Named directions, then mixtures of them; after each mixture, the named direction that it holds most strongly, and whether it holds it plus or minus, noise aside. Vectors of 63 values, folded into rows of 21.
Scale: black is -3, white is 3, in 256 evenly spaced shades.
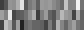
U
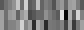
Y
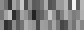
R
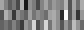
Y, minus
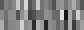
Y, plus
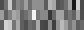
R, minus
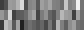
U, plus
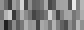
R, plus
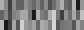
U, minus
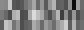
R, minus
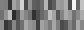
R, plus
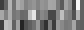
U, plus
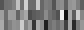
Y, plus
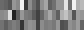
R, plus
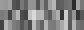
Y, minus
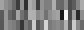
Y, minus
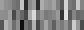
Y, minus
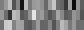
R, minus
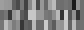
Y, minus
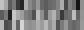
U, minus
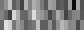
R, minus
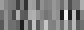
Y, minus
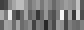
U, plus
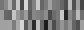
Y, plus
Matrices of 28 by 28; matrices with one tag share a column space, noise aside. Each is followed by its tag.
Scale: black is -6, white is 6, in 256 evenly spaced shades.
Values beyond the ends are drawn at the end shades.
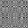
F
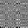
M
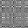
F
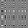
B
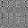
F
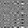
M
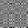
M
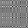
F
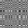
B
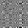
M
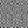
M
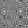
B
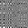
M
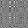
F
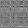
F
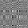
B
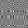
B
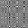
F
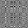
F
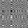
B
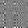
M
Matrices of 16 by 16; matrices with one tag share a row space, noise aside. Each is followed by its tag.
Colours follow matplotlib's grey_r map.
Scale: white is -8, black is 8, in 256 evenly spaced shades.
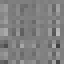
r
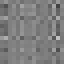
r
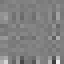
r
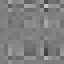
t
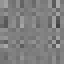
r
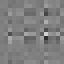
t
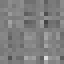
t
